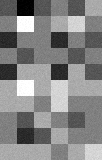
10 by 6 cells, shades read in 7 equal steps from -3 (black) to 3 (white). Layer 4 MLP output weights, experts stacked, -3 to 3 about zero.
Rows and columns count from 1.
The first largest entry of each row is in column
6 2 2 1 2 2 4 3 4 6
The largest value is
3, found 2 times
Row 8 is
0 -1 1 0 -1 0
